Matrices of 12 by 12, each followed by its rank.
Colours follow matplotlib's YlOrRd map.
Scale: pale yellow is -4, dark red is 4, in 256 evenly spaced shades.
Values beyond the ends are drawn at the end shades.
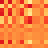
one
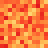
full rank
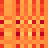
one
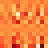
two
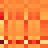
one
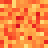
full rank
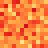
full rank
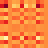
one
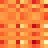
one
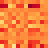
two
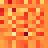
two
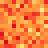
full rank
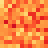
full rank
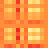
one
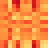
two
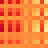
one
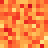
full rank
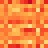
two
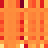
one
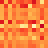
two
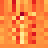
two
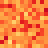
full rank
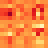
two
